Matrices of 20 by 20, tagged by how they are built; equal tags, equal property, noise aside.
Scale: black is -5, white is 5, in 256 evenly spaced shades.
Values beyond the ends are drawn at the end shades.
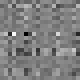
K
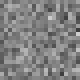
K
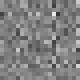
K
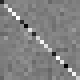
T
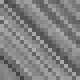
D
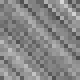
D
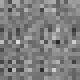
K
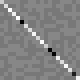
T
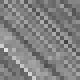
D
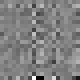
K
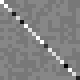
T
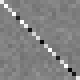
T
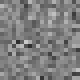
K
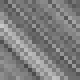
D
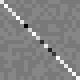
T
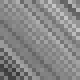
D
